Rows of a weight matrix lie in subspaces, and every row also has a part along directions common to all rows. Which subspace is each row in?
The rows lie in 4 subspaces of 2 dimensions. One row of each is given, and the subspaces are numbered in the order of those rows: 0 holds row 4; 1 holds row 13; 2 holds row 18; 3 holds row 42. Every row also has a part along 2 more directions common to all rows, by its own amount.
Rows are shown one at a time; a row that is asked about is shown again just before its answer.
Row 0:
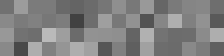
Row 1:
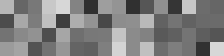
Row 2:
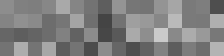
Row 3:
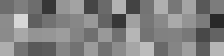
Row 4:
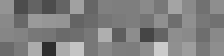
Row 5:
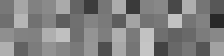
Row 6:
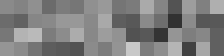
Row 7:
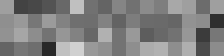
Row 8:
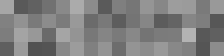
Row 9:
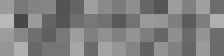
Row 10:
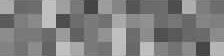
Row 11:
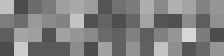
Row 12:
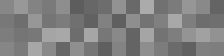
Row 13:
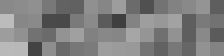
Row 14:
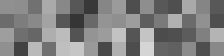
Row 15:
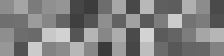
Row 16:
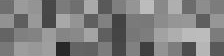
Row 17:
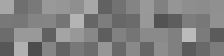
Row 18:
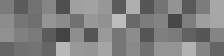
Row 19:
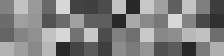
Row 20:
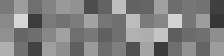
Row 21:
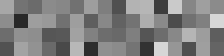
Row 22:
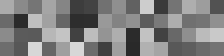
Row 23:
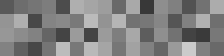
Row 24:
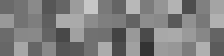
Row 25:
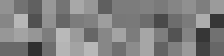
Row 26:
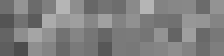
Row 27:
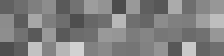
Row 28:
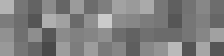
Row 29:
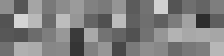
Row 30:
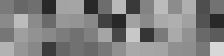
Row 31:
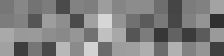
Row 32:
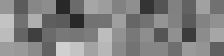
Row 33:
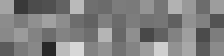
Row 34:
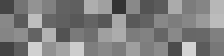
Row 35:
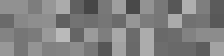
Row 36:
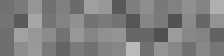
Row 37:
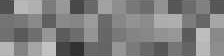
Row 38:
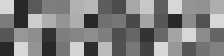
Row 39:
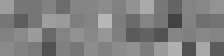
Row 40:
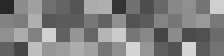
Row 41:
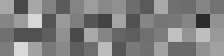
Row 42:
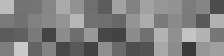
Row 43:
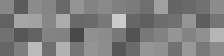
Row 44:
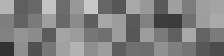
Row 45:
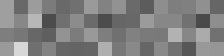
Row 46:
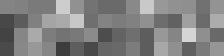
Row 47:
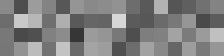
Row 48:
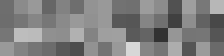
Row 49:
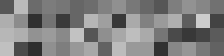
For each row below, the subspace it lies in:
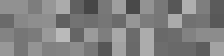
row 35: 2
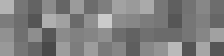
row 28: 3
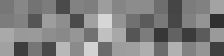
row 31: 3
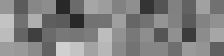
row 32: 1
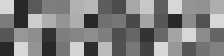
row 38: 0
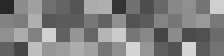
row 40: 3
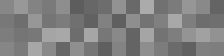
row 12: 2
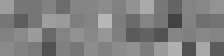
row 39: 3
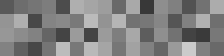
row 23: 2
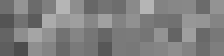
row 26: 1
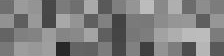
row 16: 2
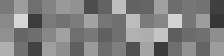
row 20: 3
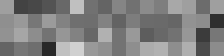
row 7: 0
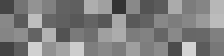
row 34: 3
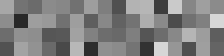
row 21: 1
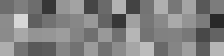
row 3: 0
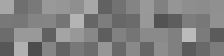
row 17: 0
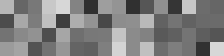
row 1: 2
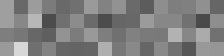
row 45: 1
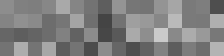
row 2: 3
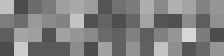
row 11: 0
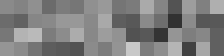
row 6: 3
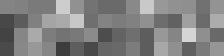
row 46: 1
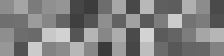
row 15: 2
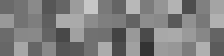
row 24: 2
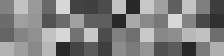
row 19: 2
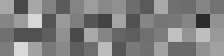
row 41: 1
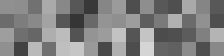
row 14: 2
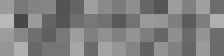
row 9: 1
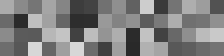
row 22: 2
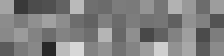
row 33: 0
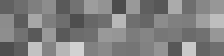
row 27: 3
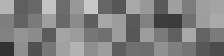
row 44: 0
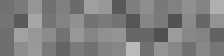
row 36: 3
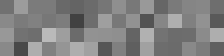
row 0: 2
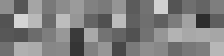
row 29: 1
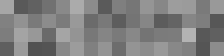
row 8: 0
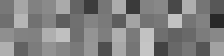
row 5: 2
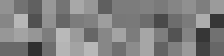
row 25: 0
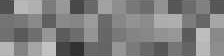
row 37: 0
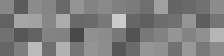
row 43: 1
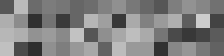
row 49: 1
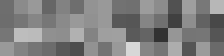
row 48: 3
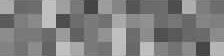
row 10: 2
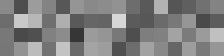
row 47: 1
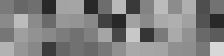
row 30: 0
